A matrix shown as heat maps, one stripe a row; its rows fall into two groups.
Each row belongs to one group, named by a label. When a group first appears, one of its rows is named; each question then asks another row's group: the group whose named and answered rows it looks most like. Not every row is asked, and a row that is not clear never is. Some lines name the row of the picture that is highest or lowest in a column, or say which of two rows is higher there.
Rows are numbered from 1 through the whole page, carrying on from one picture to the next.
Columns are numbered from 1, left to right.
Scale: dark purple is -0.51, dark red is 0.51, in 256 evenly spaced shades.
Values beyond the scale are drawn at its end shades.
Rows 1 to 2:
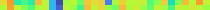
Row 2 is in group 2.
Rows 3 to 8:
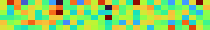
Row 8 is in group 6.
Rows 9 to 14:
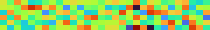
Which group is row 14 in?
6
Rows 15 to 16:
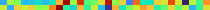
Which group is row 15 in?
6
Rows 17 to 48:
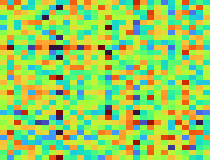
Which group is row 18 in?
2
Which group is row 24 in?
2
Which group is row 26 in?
2
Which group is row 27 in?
2
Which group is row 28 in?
2
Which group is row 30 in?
6
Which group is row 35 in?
2
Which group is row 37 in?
2
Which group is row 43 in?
2
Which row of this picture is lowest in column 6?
41
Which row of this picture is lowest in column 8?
26
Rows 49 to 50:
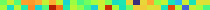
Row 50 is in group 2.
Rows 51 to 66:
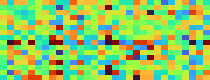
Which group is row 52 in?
2
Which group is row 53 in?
6
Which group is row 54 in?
2
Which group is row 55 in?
2
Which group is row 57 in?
2
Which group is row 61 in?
2
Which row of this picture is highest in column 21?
59
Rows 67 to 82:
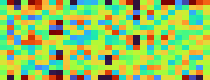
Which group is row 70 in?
6
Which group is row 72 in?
2
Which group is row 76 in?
6
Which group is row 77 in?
2
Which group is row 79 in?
2
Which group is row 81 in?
2
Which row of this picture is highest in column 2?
67
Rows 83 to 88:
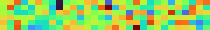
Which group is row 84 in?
2
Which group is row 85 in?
6
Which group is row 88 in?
6
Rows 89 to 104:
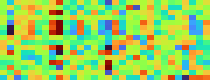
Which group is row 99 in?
2
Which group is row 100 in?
6
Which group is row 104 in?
6
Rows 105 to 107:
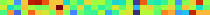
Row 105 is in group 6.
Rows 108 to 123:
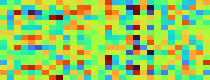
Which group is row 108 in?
6
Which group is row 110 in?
6
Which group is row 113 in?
6
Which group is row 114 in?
2
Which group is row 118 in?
6
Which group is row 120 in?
6
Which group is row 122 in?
6
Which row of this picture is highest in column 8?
111
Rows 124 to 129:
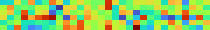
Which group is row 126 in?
2
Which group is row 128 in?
6
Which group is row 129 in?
6
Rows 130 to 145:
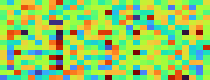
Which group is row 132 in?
2
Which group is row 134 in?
2
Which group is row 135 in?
6
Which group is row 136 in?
2
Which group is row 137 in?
2
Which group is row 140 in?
6
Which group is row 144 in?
6
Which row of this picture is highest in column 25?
145
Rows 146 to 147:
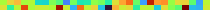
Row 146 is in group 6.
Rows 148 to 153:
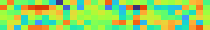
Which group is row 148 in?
2
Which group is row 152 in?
6
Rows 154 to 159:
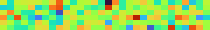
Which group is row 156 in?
2
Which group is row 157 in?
6
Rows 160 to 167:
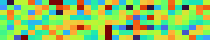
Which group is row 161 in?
6
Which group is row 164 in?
6
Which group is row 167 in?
2
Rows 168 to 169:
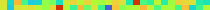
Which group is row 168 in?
6
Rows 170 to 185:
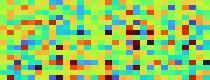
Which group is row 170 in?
2
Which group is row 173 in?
2
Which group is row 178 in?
6
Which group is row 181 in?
2
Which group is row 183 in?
6
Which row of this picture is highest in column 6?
174
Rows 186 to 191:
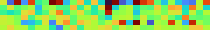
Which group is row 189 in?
2
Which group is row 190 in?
6
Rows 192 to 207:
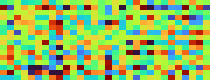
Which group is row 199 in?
2
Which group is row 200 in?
6
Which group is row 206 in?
2
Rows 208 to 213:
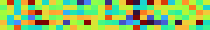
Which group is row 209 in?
2
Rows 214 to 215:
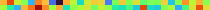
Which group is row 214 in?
2
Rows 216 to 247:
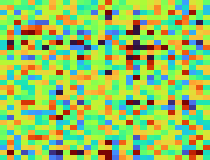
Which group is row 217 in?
2
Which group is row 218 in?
2
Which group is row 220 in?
6
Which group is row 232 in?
6
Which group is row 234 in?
2
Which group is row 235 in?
6
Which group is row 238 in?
6
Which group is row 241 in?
2
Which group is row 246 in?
2
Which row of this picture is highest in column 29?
246
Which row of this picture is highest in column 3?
220
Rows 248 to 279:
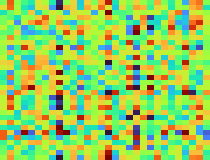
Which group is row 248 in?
2
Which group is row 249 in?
2
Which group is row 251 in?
6
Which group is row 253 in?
6
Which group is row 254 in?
6
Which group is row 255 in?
2
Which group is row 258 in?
2
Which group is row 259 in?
6
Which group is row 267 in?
2
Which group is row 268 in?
2
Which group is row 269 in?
2
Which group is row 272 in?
2
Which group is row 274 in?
2
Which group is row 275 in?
6
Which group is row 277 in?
6
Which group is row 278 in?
2
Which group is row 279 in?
2
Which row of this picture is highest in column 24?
274
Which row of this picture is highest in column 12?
271
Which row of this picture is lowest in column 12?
265
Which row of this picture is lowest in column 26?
274
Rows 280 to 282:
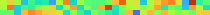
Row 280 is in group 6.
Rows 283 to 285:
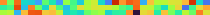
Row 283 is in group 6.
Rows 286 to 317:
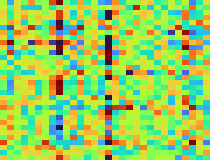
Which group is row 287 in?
6
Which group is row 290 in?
2
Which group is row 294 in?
2
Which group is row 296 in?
2
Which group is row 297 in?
2
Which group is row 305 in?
2
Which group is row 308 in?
2
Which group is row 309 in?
2
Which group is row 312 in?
2
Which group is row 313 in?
2
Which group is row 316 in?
6
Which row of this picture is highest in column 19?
307
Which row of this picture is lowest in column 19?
300
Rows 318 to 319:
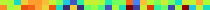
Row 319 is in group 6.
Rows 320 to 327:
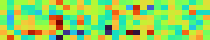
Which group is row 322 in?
6
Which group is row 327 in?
2
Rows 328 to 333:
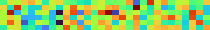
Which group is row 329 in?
6
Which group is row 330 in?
2
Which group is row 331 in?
6
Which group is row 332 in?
2
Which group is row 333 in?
6
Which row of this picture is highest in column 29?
332
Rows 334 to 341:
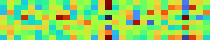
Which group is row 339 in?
2
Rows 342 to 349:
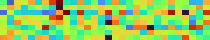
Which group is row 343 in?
2
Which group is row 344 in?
6
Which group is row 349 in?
2
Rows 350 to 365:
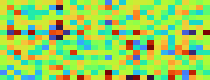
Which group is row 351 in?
2
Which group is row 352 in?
6
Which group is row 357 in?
2
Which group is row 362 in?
6
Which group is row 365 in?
6
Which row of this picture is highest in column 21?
356
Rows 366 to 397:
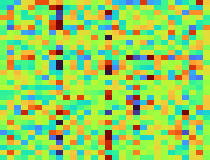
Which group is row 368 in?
2
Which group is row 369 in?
2
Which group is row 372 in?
6
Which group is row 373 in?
2
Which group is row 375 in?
2
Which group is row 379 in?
2
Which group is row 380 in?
2
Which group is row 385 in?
6
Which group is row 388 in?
2
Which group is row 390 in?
2
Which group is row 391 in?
6
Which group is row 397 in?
2
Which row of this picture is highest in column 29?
366
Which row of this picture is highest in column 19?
377
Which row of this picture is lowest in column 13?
377
